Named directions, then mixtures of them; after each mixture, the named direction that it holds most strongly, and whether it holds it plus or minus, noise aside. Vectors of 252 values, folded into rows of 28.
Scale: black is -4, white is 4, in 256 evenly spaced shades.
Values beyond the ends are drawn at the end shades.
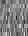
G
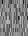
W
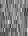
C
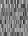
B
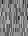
W, plus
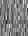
W, minus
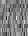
G, minus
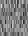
B, plus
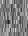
W, minus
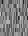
W, plus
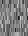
W, plus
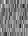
B, plus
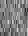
C, plus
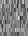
B, plus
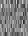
B, plus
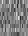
W, minus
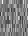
W, minus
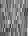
C, plus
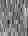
C, minus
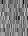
W, plus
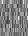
W, minus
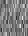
G, plus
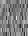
G, minus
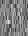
W, plus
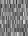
B, minus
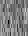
C, minus
